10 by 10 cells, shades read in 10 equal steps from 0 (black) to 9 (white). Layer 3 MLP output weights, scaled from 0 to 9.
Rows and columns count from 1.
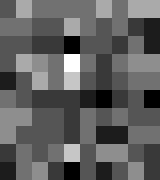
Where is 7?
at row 5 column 5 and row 9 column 5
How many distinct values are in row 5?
6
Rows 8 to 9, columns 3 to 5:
3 3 2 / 3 4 7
